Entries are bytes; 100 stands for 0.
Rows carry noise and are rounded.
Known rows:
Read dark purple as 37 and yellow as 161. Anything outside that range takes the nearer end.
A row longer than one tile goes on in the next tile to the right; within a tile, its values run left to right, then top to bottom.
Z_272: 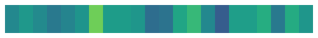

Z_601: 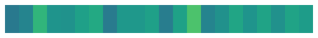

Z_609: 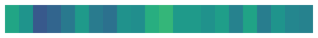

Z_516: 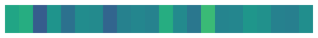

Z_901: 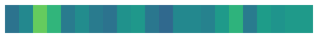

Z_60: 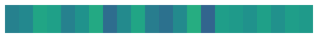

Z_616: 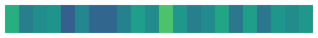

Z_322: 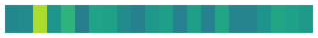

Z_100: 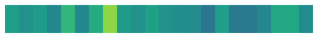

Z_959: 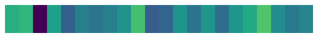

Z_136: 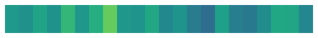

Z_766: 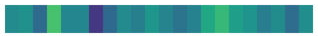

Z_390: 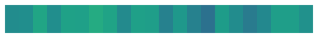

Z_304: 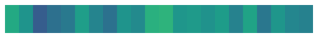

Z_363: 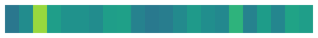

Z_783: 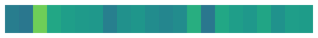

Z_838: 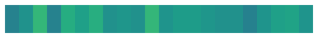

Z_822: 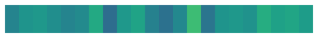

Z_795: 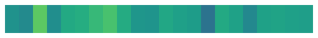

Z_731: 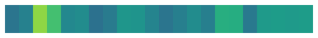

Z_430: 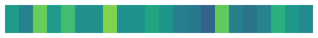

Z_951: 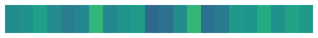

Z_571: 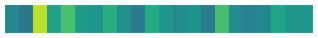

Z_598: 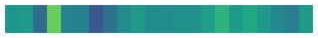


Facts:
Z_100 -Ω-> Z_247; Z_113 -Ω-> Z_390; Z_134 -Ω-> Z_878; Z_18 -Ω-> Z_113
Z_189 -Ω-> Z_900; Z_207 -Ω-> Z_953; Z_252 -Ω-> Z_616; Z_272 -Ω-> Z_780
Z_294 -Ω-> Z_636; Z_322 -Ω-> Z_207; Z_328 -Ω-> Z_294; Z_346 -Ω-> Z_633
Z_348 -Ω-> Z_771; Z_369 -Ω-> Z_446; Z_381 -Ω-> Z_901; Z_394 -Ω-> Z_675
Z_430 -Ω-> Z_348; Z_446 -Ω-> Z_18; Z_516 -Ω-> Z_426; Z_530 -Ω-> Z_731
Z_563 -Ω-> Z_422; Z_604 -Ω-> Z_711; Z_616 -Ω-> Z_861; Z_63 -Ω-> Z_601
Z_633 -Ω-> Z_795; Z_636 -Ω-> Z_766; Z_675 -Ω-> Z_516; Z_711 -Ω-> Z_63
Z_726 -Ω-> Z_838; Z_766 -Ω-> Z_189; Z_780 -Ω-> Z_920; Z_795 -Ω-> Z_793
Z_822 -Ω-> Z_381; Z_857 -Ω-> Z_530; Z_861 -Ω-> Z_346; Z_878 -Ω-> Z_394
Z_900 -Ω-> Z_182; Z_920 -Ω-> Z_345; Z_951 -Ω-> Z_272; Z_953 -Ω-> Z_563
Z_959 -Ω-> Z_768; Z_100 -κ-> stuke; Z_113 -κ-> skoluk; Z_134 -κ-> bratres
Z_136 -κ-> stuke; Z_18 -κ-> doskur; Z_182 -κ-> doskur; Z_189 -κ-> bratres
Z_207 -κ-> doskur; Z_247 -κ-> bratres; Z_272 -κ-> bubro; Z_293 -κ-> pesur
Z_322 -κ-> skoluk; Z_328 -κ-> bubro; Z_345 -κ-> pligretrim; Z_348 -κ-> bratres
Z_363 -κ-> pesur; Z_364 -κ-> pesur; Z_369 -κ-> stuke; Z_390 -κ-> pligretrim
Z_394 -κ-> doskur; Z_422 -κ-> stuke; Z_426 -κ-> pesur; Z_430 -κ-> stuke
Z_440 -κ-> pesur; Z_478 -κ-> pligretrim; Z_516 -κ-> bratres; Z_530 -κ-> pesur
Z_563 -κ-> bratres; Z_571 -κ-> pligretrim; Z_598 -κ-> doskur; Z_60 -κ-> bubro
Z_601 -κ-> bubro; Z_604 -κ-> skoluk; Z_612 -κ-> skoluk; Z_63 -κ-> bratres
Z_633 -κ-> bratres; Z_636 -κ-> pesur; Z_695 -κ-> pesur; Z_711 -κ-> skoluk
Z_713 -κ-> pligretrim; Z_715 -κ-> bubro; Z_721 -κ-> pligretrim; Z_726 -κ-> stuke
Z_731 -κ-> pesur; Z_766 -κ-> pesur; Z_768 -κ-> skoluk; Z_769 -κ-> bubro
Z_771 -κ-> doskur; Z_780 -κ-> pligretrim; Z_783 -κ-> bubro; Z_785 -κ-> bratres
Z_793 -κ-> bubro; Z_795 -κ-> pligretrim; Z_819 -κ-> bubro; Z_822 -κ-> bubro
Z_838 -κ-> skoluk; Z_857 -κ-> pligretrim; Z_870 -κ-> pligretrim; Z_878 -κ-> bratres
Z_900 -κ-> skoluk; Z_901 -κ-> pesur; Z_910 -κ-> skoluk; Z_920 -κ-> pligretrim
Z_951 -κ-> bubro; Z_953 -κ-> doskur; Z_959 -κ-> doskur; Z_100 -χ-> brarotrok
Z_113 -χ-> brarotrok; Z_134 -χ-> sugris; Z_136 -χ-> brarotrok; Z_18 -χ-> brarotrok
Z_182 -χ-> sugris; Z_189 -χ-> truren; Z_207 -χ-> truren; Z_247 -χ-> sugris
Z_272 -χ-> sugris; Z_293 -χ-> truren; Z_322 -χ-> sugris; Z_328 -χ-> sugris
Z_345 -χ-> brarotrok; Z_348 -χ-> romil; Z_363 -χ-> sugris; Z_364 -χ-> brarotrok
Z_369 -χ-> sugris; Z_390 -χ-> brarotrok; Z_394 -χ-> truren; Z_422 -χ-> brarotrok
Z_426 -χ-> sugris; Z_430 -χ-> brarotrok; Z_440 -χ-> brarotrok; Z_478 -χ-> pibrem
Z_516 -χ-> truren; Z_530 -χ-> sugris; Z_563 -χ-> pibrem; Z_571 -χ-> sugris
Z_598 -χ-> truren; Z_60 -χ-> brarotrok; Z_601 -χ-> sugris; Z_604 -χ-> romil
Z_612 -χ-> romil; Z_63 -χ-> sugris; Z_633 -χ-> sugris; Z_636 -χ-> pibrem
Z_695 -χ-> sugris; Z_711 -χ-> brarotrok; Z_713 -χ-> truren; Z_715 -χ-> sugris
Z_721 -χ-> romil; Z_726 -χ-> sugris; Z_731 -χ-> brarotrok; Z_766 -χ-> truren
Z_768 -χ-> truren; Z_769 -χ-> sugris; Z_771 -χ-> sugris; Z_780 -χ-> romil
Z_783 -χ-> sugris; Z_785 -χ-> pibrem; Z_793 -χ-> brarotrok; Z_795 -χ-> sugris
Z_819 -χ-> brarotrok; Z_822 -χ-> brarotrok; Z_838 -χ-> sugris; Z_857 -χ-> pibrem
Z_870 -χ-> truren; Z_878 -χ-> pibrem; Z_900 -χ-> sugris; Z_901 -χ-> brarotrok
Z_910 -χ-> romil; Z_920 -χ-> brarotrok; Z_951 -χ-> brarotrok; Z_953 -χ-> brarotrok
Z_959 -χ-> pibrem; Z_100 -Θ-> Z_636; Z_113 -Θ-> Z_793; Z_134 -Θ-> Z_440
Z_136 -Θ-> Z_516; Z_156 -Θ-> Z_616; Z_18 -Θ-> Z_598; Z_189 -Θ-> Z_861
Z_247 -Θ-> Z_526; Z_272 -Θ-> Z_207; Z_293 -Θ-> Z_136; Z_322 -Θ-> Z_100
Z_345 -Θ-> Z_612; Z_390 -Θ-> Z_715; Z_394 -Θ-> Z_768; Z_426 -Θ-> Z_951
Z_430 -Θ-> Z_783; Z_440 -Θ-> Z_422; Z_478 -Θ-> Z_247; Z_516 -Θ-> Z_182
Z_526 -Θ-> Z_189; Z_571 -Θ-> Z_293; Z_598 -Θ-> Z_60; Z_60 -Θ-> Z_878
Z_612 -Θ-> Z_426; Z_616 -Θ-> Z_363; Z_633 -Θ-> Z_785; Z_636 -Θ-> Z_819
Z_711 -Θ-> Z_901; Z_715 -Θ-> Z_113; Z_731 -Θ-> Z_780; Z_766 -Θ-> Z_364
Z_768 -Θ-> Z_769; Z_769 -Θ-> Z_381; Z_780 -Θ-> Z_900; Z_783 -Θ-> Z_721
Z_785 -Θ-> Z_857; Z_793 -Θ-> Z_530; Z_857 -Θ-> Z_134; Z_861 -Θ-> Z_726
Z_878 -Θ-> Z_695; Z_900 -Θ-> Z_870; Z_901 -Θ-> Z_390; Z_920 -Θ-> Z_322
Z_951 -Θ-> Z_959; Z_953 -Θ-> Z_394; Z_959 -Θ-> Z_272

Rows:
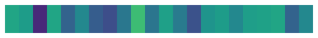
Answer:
Z_785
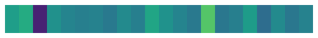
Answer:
Z_189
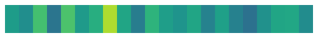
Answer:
Z_369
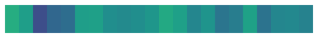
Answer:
Z_381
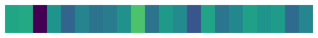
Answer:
Z_878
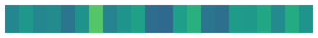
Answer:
Z_819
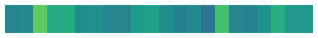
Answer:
Z_711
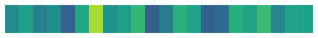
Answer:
Z_793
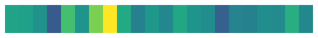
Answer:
Z_726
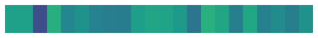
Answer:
Z_768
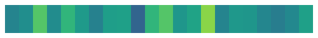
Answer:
Z_348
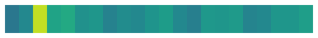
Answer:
Z_247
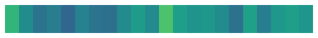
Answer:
Z_252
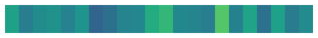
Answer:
Z_156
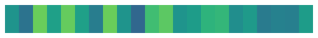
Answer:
Z_780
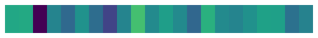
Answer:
Z_563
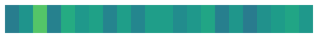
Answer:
Z_63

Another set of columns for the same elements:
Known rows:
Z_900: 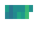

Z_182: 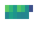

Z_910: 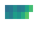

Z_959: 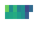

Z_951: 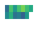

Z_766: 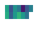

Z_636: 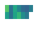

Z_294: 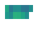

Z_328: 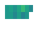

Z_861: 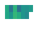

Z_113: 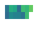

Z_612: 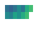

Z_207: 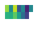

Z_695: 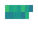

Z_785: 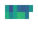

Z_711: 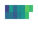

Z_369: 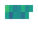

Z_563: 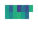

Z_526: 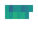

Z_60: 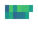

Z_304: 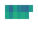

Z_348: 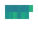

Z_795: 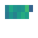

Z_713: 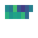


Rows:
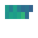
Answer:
Z_857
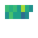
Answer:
Z_272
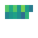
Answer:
Z_530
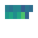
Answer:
Z_478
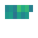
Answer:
Z_783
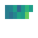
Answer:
Z_838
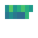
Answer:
Z_440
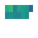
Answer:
Z_771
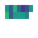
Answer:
Z_293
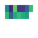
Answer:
Z_768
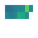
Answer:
Z_633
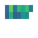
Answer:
Z_390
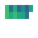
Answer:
Z_878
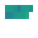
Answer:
Z_63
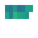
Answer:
Z_346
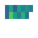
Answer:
Z_780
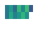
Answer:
Z_571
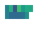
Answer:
Z_430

